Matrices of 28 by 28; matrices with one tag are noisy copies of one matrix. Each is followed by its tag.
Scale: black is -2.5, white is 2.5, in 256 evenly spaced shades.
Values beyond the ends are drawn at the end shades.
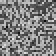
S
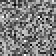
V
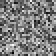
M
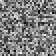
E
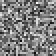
E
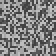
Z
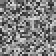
M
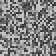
Z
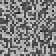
Z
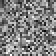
M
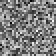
V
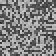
S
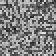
S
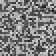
E
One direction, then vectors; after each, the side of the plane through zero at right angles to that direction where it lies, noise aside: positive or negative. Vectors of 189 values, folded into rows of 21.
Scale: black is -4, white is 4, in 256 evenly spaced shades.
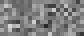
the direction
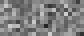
positive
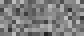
negative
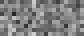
positive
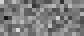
negative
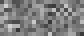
positive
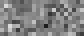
positive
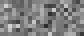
positive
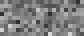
positive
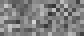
positive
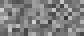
positive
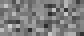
positive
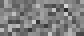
positive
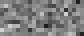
positive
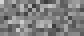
negative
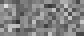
positive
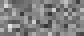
positive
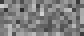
positive
